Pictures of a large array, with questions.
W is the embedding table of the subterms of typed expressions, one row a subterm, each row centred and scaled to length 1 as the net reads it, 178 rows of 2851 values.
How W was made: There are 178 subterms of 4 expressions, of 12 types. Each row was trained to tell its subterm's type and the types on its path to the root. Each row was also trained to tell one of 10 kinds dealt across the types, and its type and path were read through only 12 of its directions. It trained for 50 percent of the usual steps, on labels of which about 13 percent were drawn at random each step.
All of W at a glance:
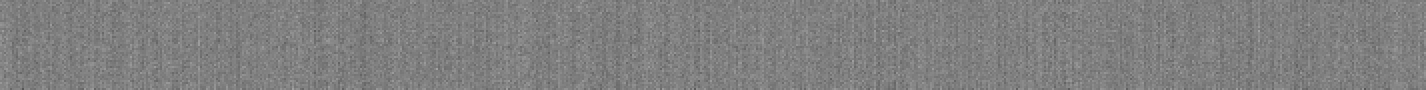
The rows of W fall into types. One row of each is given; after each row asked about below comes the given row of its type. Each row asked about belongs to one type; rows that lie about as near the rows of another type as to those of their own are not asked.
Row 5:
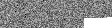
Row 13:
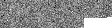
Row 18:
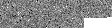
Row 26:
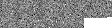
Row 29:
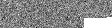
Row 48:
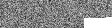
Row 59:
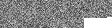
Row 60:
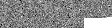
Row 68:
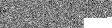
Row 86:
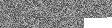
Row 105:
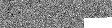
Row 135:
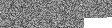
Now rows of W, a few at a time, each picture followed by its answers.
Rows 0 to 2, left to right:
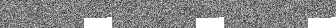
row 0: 26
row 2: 13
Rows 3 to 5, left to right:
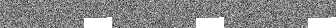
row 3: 60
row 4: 5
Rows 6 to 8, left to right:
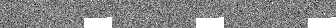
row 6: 18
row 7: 68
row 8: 29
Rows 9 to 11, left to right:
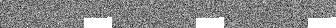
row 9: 48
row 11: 86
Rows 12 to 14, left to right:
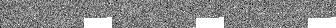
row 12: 59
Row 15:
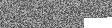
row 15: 5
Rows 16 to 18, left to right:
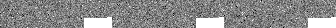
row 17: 105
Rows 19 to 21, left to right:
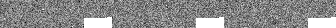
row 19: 68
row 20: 48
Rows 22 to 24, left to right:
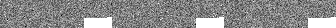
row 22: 48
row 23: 5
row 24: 60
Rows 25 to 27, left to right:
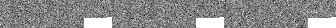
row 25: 86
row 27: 29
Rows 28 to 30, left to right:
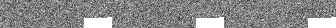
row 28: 135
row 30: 5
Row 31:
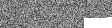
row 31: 86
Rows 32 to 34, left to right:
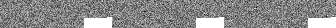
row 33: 135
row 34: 135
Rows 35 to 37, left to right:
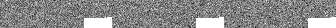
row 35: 5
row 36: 68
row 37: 105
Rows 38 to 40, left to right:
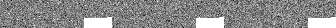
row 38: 135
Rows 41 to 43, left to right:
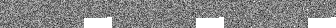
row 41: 5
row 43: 105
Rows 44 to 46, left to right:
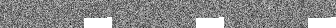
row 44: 105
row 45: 59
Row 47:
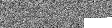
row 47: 5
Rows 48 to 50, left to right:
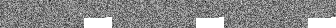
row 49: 60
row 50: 68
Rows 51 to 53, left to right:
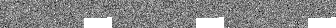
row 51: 68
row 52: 13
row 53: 5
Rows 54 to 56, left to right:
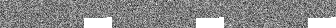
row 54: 86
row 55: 5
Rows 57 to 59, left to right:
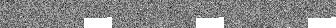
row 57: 60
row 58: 29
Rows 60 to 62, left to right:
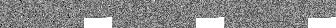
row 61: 135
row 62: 60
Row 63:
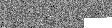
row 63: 105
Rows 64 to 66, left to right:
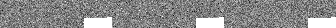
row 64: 5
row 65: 105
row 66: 59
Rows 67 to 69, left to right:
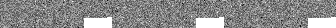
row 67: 26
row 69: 86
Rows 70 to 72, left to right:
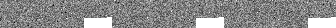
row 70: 105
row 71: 5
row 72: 29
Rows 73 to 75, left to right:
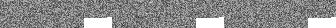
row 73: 13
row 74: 18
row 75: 13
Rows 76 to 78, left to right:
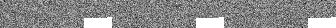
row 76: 86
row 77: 86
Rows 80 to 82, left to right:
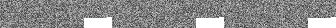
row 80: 86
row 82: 86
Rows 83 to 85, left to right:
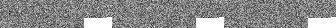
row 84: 60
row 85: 135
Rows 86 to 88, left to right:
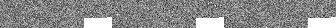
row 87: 48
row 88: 48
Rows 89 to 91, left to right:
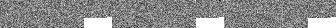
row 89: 68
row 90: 48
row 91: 86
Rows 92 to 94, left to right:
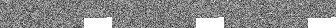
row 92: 29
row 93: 29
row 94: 26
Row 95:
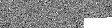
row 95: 29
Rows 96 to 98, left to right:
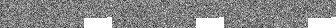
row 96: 26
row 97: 18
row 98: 59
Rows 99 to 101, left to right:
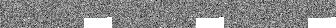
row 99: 13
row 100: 13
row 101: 105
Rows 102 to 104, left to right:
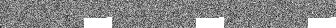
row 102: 48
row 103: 13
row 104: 18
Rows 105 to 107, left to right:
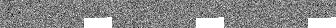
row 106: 135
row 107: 86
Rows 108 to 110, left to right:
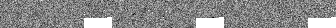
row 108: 26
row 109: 29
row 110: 48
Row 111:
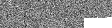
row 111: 48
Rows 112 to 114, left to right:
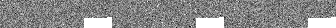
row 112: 13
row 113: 48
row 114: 18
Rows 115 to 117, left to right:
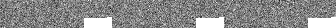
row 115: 13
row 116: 68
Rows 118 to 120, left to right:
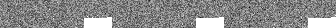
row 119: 86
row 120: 48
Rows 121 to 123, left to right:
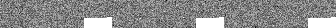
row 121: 135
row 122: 5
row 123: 59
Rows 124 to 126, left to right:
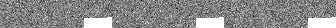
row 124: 29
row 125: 5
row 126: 13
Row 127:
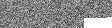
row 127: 13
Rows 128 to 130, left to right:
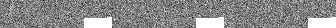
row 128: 68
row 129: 48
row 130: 86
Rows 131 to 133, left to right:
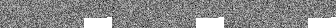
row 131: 13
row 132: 48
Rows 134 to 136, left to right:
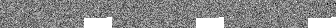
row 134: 48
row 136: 26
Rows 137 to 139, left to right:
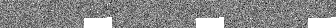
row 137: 18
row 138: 5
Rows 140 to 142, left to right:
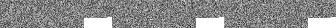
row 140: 68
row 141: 18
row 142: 135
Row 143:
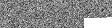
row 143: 105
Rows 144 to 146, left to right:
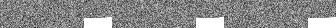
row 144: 18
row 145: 60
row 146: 105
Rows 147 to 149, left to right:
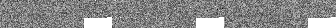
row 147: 60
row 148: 29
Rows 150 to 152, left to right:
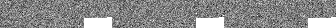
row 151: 105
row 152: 5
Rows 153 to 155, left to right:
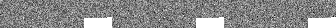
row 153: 48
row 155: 105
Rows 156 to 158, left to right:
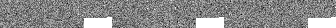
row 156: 29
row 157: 135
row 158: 68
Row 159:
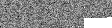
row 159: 26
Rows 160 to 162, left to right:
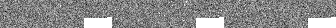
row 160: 60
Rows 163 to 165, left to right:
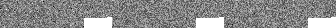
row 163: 26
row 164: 135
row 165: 13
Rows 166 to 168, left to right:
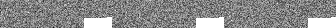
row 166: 5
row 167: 13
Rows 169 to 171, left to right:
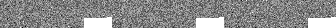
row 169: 48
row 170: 13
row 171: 105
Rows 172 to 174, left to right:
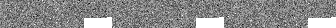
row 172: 105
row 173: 86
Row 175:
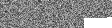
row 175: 26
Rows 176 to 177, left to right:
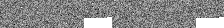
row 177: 13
